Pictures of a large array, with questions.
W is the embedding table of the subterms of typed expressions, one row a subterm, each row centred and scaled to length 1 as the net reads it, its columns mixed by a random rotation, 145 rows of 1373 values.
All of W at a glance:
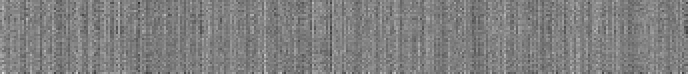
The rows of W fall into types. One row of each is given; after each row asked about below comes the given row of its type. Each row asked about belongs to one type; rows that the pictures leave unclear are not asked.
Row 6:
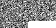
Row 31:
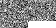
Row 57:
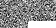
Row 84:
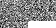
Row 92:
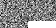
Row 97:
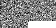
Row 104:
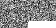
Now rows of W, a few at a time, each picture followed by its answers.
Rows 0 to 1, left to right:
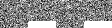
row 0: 57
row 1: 104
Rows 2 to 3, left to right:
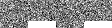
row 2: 104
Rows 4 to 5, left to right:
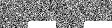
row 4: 6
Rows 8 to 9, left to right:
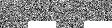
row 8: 84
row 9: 104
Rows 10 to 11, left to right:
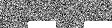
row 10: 92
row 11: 57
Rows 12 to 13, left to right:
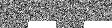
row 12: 31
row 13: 97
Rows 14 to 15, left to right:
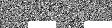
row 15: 6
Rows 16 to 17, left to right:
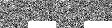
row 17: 104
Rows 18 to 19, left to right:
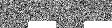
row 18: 31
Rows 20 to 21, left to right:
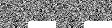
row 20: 6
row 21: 6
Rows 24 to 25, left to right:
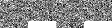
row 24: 104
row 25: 6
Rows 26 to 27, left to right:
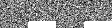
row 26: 92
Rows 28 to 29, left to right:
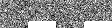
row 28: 31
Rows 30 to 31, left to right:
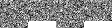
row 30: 31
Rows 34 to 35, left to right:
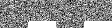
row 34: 104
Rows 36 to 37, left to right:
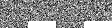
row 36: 97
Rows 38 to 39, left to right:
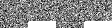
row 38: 57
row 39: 6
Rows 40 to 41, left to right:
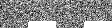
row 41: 104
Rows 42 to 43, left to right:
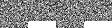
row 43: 97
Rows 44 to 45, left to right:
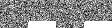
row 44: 104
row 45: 31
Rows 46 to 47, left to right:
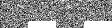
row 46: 97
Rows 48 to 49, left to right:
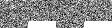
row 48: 104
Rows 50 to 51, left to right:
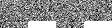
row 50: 84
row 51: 6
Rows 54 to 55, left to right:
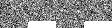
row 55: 31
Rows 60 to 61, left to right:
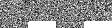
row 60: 84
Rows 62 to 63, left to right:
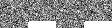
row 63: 31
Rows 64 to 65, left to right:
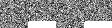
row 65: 6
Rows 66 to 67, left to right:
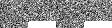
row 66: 6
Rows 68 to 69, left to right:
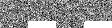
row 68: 104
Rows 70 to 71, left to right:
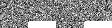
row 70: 97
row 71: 6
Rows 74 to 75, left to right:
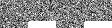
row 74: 6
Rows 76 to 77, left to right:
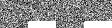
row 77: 92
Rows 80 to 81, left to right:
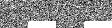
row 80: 104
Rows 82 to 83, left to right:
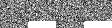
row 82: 92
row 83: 92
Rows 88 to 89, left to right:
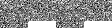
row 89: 84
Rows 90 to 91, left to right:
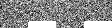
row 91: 92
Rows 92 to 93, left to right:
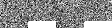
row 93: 84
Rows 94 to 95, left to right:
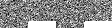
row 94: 57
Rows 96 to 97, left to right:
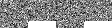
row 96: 31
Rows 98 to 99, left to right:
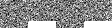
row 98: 57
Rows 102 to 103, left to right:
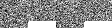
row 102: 57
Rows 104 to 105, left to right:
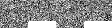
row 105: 104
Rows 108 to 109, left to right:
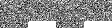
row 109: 84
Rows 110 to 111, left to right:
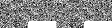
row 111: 6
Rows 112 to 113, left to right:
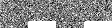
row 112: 92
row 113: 6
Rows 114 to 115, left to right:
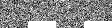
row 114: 97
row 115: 104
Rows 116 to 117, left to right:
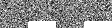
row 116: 92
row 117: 57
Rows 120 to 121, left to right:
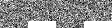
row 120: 104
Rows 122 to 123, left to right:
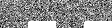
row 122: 84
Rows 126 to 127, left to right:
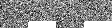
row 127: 84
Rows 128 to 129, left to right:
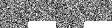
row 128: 92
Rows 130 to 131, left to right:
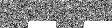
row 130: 31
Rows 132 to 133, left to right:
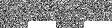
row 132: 57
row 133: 84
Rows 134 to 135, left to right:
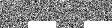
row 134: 84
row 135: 104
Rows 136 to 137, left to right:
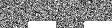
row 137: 84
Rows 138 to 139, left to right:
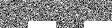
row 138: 57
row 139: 84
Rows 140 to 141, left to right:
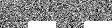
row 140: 84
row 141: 6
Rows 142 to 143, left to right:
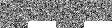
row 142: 6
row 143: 31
